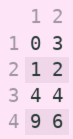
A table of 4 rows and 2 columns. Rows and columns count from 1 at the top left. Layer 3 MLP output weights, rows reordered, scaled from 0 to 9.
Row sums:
3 3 8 15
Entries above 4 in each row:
0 0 0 2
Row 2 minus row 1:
1 -1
